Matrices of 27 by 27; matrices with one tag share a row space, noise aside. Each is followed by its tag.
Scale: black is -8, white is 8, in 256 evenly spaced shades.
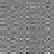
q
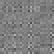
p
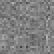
q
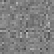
q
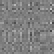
p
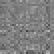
q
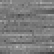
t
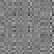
p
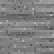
t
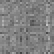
q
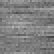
t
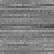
t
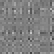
p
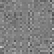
p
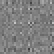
p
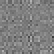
p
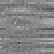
t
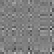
p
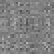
q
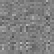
q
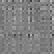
p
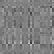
p
